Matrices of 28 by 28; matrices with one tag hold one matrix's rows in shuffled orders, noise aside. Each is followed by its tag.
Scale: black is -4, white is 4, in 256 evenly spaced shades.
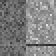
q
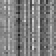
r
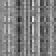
r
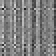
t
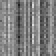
r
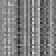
r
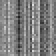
r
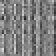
t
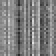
r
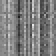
r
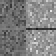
q
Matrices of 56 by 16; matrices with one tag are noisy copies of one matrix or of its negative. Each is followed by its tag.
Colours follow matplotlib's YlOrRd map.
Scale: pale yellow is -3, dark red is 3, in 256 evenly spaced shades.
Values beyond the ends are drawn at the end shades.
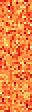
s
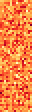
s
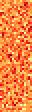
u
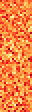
u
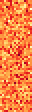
s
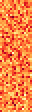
u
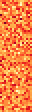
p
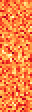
u
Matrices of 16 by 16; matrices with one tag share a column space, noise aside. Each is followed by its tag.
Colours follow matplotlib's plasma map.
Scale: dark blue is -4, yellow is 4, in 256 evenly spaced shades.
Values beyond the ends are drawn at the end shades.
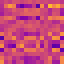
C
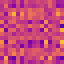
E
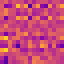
C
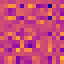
C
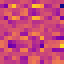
C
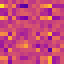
C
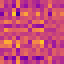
E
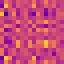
E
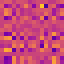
C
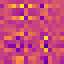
C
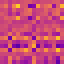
C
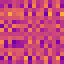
E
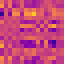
E
